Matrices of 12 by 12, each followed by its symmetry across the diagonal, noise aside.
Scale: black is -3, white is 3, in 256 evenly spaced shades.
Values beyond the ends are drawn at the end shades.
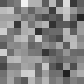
neither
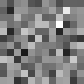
neither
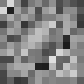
symmetric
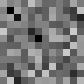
symmetric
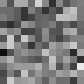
neither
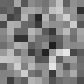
symmetric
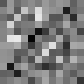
symmetric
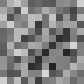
symmetric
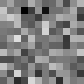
neither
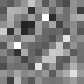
symmetric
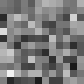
neither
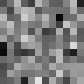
neither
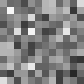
symmetric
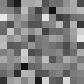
neither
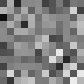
symmetric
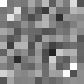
symmetric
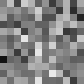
neither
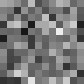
neither
